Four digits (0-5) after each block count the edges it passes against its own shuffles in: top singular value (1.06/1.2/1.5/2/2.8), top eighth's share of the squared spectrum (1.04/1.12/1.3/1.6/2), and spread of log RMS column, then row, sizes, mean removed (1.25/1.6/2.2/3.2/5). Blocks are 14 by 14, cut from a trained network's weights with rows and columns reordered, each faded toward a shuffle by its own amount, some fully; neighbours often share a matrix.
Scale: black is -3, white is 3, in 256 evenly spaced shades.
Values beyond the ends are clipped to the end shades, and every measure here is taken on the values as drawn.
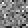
1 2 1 1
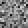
1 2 1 0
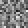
2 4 0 0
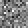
0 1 0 0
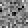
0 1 0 0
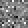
0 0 0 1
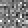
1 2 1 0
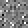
0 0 0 0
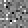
0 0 0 0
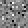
1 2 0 0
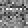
2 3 0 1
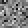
0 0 0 0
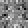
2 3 0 1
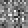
1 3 1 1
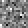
0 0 0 0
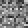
2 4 0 0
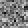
2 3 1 1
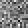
2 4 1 1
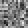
3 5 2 0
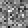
1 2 0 0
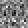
2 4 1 1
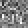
2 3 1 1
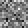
2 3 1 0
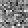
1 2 0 0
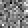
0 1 1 0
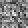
1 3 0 0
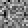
2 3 0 0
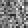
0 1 0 0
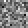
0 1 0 0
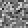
0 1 0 0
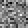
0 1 0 0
